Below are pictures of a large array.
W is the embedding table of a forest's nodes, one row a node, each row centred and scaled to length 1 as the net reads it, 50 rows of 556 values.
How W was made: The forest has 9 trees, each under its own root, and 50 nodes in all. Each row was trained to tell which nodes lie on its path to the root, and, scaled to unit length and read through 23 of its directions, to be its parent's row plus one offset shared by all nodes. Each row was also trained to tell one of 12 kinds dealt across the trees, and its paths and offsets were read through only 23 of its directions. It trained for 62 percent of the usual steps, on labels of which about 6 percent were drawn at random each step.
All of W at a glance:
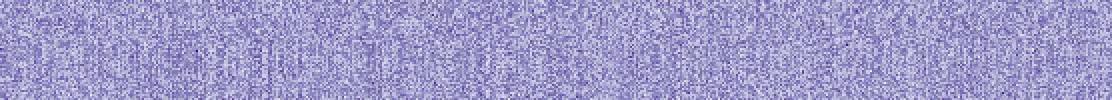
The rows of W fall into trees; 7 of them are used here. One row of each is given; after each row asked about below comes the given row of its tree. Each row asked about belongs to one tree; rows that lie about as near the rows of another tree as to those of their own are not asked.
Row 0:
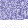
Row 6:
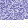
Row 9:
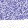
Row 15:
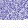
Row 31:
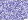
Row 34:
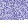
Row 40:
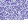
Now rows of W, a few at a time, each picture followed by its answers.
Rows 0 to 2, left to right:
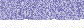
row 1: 34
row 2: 40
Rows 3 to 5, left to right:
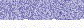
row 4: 34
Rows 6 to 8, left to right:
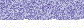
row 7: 15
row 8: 15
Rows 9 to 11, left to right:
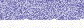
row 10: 0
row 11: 6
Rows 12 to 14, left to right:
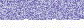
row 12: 0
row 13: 6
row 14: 0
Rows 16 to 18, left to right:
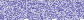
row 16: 15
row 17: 31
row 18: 40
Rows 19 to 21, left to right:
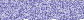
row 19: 31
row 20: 6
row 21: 6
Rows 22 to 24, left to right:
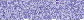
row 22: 31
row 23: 9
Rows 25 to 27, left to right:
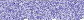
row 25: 31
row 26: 34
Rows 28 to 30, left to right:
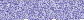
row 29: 9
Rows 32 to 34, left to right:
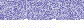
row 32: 15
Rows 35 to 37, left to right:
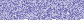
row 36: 31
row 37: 34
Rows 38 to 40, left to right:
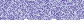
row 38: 34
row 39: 0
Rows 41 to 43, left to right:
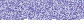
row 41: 31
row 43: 6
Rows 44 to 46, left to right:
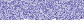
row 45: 15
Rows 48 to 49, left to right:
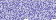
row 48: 31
